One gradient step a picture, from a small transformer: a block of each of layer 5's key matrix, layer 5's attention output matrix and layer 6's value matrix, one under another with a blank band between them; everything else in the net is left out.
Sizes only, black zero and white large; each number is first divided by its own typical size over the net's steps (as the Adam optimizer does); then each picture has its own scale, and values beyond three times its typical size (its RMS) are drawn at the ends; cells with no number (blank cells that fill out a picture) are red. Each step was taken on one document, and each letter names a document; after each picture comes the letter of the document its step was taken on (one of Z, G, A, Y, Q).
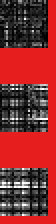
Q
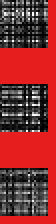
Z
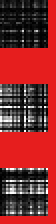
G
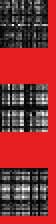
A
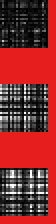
G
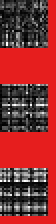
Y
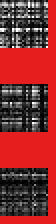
Z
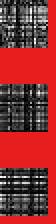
Y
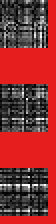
Y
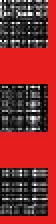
Z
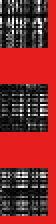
Q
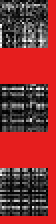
Y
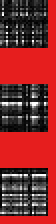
Z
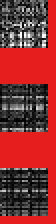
Y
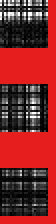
Z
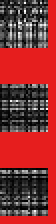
A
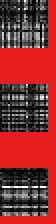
A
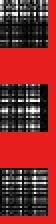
Z
